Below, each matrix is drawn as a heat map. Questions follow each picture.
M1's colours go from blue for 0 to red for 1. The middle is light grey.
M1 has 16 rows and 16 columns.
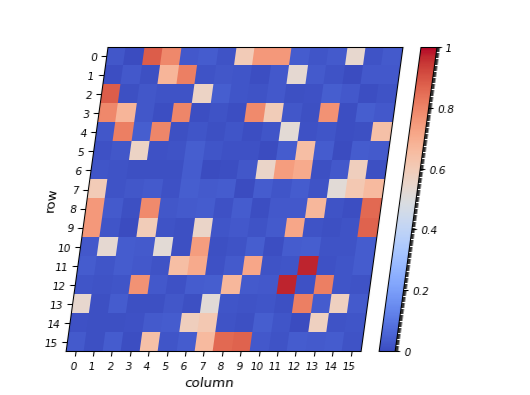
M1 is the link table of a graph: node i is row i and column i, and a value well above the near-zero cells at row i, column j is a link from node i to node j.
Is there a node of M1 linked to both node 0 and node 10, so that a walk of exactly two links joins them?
no
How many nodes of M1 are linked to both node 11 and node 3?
2
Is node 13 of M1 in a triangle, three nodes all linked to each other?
yes
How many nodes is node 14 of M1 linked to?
3
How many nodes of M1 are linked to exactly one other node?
0
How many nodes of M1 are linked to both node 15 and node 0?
3
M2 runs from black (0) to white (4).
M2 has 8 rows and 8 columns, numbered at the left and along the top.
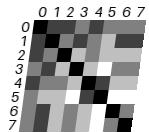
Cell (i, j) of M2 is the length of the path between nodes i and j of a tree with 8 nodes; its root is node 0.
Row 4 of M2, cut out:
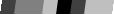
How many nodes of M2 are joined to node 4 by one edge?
2
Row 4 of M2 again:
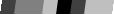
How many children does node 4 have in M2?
1
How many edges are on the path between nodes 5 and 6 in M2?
4
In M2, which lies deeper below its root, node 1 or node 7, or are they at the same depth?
node 7
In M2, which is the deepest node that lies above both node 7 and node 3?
1
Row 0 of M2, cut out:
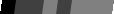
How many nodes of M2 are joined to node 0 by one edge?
3
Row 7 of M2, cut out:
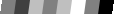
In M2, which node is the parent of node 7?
1
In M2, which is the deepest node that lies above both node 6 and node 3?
1
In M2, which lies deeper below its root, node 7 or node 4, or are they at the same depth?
node 7
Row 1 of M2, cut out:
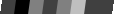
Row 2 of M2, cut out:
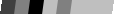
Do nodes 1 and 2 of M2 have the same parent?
yes
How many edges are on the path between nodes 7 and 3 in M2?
2
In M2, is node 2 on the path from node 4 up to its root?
no
